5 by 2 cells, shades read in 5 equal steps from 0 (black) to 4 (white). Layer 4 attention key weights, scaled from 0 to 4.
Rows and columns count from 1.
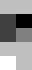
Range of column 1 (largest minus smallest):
3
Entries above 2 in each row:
2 0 0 2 2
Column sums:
12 11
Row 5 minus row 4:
1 0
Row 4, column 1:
3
